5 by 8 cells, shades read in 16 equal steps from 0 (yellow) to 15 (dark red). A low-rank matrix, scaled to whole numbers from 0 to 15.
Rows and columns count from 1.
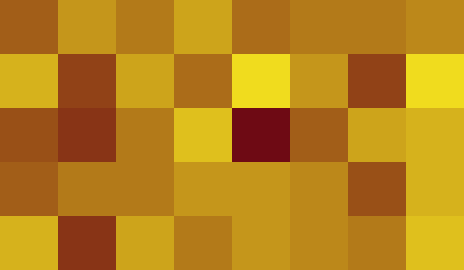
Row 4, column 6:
6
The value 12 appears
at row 3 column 2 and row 5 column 2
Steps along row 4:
down same down same up up down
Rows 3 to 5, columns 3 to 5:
7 2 15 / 7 5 5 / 4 7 5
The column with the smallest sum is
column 8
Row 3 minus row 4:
1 5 0 -3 10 3 -6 0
